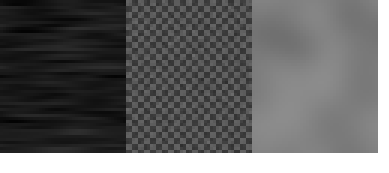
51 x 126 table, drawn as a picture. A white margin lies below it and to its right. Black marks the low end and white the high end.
It is made of 1 by 3 panels. Panel 1,1: very low, streaked across, faint in contrast. Panel 1,2: low, checkered. Panel 1,3: middling, smooth, faint in contrast.
